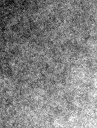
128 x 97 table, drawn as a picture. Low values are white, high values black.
Histogram: bell-shaped. Ninth with the highest average: top left. Mirror symmetry: none. Stripes: none. Ninth with the lowest average: bottom right. Slope: up to the top left.
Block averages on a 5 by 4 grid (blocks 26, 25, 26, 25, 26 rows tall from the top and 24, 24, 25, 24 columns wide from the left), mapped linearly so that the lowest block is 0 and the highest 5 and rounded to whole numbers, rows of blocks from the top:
5433
4432
4321
3221
2110
